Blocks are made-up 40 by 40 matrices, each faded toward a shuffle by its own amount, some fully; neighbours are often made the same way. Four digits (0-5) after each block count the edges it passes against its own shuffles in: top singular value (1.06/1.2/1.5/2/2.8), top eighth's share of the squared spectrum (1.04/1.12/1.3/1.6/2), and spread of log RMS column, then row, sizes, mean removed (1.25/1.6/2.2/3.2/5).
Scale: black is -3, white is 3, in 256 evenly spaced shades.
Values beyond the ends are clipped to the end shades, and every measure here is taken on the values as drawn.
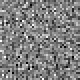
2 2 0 0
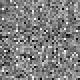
3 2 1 1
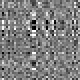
4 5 3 3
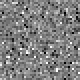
0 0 0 1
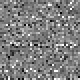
1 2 0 2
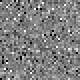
0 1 0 1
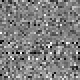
1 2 0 3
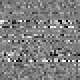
2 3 0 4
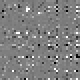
4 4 2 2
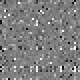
3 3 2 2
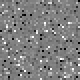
0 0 0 0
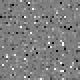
1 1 0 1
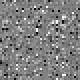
3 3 1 1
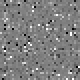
2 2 0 0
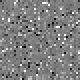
2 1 0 0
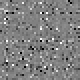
3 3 1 2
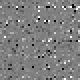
3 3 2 2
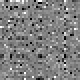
3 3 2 1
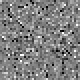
2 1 1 0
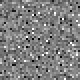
0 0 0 0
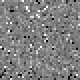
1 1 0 0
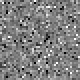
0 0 0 0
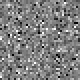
1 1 2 0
